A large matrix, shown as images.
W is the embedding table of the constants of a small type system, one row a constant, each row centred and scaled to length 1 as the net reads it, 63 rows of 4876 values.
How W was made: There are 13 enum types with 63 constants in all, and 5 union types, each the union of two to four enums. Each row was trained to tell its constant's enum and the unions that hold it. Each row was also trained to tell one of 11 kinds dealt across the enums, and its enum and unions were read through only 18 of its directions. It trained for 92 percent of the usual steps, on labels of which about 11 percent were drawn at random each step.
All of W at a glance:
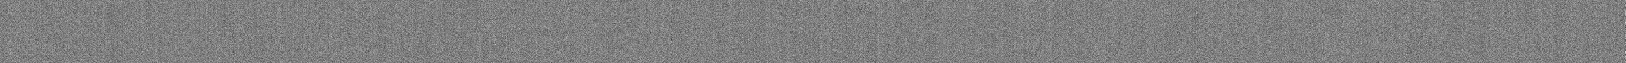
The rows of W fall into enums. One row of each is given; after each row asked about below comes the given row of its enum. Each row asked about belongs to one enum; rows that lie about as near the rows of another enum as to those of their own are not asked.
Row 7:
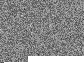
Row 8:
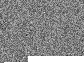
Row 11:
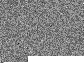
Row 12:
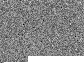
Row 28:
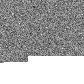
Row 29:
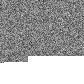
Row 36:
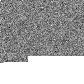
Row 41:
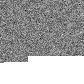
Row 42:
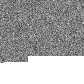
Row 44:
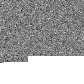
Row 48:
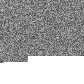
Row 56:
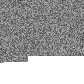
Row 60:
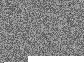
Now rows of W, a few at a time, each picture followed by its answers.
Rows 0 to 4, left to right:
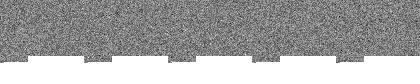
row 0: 12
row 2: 44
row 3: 60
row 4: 12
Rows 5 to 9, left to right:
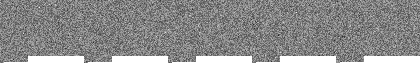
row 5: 7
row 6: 41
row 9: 60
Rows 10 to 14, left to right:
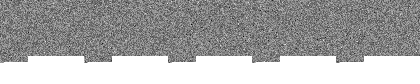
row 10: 60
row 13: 28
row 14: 7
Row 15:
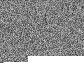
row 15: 36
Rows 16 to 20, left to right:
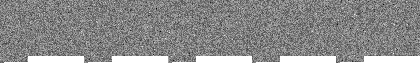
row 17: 60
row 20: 12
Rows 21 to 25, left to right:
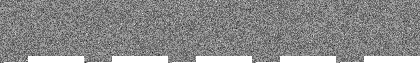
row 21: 56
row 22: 12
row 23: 36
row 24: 7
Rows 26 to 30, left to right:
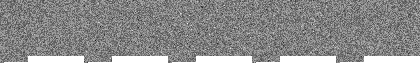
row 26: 8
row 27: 11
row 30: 56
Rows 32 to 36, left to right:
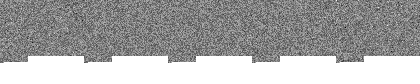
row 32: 48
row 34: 56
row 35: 56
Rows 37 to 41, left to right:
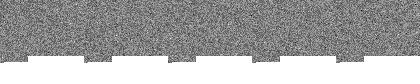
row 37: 41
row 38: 11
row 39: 7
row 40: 11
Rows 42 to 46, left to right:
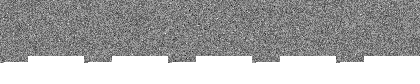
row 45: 60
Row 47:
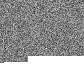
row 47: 8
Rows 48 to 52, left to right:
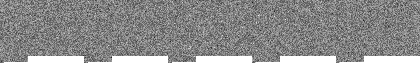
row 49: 44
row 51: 41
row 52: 41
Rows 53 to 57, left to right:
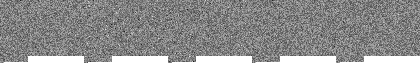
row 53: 11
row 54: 44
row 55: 7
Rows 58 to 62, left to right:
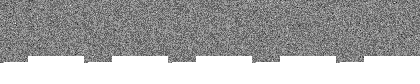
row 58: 41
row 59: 8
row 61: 11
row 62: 56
